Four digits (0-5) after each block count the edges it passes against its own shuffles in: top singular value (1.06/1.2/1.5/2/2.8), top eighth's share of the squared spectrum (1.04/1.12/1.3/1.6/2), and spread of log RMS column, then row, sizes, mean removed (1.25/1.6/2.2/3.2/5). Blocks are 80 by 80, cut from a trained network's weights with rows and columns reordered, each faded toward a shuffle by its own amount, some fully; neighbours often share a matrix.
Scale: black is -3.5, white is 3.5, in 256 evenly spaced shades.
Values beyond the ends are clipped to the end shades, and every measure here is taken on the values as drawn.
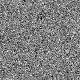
1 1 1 0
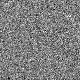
0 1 0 1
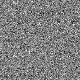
1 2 0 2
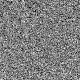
1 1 0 1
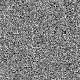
2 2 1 1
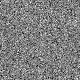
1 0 0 0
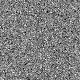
0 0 0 0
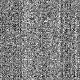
3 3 0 2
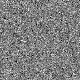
0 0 0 0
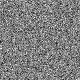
0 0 0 0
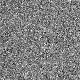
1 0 0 0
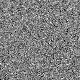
0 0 0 0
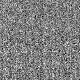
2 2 0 1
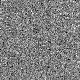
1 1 0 0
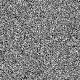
2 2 0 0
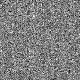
2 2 1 1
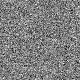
1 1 0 0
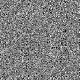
3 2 2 1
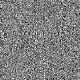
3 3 2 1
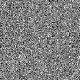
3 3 2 1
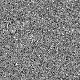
1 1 1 0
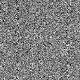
2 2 2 0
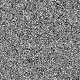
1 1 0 0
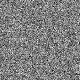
1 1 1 0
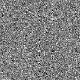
2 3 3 0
